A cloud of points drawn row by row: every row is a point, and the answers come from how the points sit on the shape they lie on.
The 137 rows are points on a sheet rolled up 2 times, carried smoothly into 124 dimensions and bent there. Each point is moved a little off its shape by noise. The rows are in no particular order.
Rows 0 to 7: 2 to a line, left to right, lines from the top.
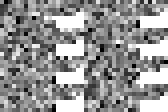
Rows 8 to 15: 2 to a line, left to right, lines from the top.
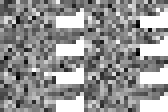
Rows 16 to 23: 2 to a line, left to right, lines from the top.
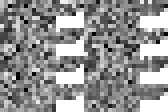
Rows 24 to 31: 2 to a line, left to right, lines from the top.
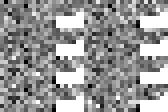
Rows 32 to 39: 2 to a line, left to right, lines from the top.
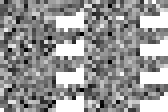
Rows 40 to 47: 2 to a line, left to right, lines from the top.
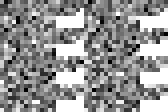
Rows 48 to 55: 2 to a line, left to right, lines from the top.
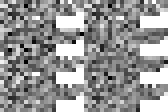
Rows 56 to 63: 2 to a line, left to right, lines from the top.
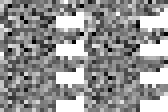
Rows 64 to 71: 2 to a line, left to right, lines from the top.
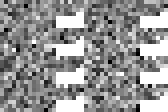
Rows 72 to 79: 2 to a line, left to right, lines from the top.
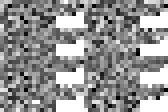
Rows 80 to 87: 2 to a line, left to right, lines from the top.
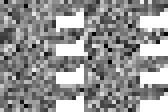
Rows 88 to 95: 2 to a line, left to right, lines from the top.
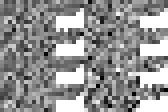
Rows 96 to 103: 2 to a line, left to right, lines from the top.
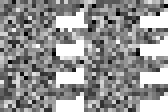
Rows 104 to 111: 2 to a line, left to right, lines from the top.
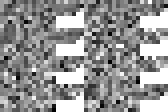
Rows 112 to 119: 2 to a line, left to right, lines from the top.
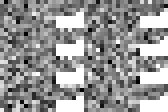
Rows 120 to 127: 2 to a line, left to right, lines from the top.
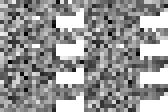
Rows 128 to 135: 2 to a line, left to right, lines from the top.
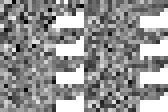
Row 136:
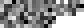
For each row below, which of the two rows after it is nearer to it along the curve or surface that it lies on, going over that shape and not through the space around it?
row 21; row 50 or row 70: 70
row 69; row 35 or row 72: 72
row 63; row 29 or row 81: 29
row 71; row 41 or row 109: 109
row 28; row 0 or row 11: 11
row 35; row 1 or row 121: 121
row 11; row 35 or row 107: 107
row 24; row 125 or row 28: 125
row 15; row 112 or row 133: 112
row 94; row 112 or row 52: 112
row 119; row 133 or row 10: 10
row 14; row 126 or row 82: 126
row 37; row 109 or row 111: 111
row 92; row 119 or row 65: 119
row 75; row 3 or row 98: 98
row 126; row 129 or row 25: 129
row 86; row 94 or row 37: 37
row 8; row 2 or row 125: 125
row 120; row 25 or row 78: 78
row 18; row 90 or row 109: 90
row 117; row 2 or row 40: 40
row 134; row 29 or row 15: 29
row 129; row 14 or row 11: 14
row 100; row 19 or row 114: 19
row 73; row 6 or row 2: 2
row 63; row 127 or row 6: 127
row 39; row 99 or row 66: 66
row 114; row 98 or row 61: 61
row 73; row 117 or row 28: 28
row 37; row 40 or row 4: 40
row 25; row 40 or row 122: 122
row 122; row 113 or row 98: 98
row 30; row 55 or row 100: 100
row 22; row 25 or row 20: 20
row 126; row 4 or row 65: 65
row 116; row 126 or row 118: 118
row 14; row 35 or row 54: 35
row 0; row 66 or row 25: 66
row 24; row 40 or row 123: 40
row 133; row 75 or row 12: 12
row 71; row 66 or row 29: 66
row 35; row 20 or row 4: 20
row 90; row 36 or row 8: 8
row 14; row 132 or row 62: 132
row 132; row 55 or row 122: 55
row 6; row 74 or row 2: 2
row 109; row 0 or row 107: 107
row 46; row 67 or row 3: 67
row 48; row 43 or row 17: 43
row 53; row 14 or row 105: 105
